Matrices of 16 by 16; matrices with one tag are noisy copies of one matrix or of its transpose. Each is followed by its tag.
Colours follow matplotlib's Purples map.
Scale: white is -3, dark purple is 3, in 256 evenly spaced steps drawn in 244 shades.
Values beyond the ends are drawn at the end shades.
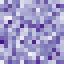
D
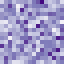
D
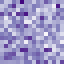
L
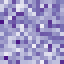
L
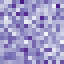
L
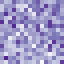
L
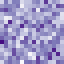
D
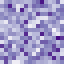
D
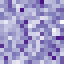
D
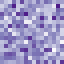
L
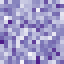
D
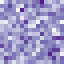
D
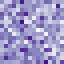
L
